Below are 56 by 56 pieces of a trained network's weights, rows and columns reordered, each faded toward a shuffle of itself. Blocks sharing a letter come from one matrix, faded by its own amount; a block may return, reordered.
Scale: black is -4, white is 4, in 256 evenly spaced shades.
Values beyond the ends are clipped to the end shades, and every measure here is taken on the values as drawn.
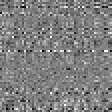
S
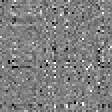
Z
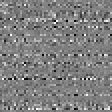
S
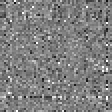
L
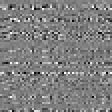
S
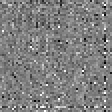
L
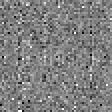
L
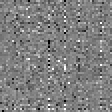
Z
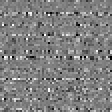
S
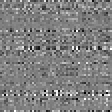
S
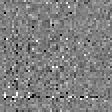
Z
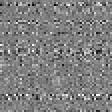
S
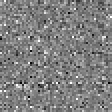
L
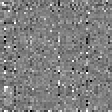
Z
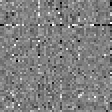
Z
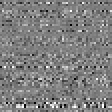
S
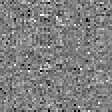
L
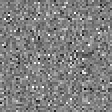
L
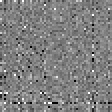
Z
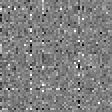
Z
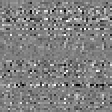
S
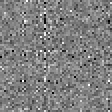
L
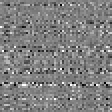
S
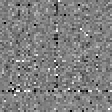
Z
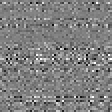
S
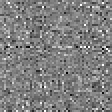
L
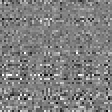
S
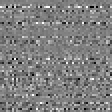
S
